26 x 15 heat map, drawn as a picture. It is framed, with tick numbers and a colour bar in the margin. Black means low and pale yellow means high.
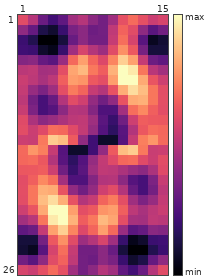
There is no overall slope. The field is mottled with small blotches. It looks the same turned upside down. The histogram is bell-shaped.
